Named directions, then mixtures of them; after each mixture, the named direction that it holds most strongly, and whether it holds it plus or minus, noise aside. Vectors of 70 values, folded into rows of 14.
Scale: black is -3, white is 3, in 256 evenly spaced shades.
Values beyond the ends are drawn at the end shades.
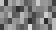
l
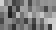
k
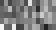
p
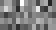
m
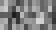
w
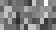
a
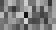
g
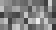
g, minus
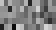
p, minus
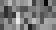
a, minus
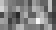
w, plus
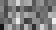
a, minus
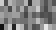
p, minus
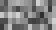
w, minus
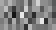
w, plus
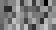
a, minus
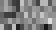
p, plus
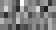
m, plus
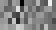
m, minus
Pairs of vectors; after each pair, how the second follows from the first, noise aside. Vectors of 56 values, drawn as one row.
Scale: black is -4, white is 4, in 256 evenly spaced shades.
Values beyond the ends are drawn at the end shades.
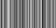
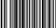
scaled up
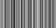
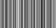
reversed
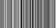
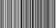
copied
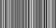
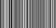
reversed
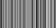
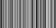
copied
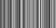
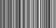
copied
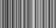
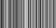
shuffled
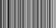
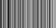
copied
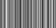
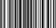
scaled up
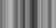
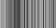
shuffled
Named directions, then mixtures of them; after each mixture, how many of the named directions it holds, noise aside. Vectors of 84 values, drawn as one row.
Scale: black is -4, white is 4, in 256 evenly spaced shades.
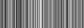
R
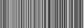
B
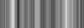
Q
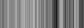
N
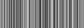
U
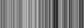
three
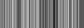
three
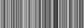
three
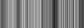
three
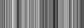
three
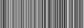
one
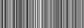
one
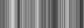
three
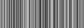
one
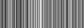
one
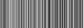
one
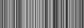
three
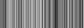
three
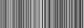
two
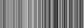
three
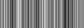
three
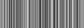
one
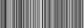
two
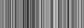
three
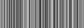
one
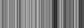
one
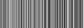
one
